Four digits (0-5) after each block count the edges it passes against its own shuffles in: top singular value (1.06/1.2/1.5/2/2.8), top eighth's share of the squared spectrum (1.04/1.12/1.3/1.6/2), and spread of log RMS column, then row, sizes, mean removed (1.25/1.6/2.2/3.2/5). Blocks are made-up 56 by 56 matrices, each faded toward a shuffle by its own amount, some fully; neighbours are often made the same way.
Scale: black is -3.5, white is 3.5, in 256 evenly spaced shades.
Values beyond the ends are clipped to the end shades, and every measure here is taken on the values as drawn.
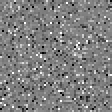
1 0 0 0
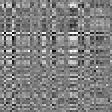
5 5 4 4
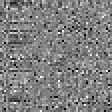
4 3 1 2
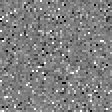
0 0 0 0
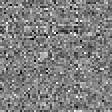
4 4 2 2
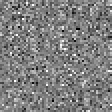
3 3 1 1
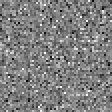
1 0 0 0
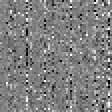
2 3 3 0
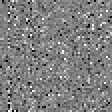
1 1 1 0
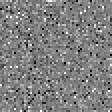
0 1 0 0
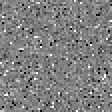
0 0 0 0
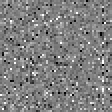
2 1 1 0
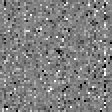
2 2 2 0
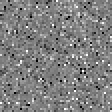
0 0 0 0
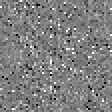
1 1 1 0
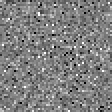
0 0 0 0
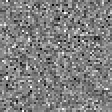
2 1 0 0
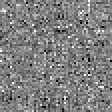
3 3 1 1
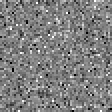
2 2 0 0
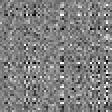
4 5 3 3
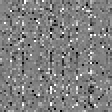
4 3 2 1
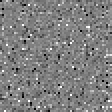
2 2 0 0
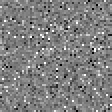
1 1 0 0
